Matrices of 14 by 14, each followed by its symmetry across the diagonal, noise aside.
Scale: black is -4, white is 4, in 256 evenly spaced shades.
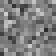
antisymmetric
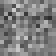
antisymmetric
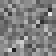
antisymmetric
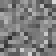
neither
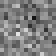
antisymmetric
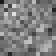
symmetric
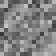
symmetric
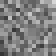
antisymmetric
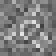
symmetric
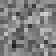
antisymmetric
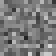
neither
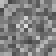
symmetric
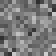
symmetric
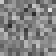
neither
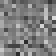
antisymmetric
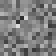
symmetric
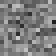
neither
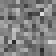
antisymmetric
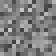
symmetric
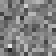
neither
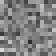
neither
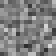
antisymmetric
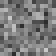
neither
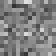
neither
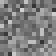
symmetric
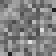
symmetric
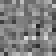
antisymmetric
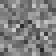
neither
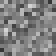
symmetric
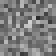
neither
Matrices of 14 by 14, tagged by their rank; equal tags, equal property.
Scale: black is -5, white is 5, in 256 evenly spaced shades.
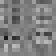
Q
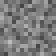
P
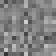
Q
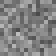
P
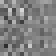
Q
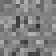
Q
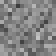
P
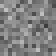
P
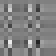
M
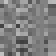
Q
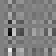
M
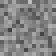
P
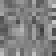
Q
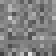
Q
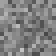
P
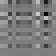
M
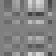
M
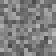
P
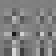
M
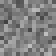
P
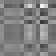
M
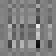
M
